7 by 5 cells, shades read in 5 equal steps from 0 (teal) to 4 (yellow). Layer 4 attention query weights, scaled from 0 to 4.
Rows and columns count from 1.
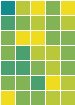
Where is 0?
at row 1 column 1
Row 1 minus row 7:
-4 1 2 -1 1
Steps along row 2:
up up down up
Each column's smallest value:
0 1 1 2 2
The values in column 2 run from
1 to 4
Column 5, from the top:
4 3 2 2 2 3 3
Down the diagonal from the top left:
0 2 4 3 2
